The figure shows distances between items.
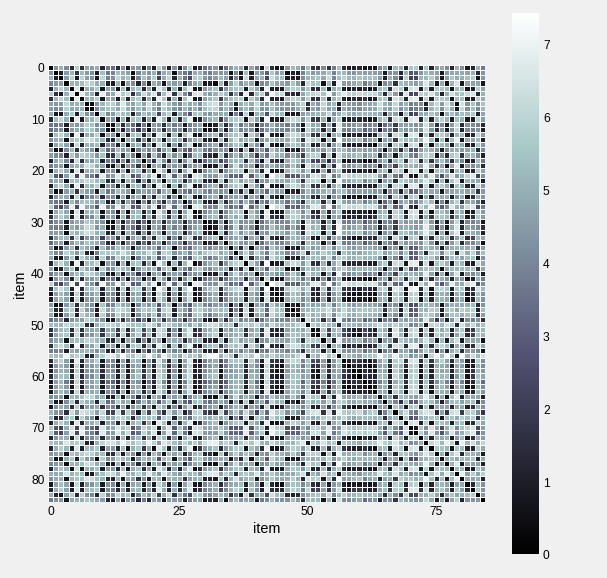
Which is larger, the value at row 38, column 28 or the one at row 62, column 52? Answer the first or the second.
the second
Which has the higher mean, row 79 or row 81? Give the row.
79
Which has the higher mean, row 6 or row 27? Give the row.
27
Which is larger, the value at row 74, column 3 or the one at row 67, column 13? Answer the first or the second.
the second
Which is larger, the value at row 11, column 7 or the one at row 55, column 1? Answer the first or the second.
the first
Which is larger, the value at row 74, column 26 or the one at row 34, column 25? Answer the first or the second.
the first
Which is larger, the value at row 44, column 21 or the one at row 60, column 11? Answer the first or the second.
the first
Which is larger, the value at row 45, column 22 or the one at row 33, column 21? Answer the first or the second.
the second
